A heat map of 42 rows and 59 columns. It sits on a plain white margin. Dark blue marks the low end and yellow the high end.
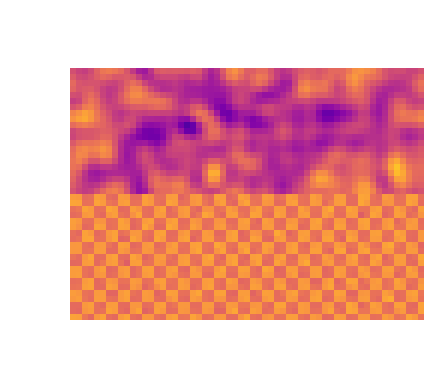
It is made of 2 by 1 panels. Panel 1,1: middling, blotchy, strong in contrast. Panel 2,1: high, checkered.
